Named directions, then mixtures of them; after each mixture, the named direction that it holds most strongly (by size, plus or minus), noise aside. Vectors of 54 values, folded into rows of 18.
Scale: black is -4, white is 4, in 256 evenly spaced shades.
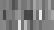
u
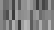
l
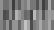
l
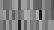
u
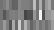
u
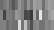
u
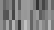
l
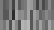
l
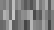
l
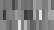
u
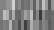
u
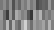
l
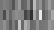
u
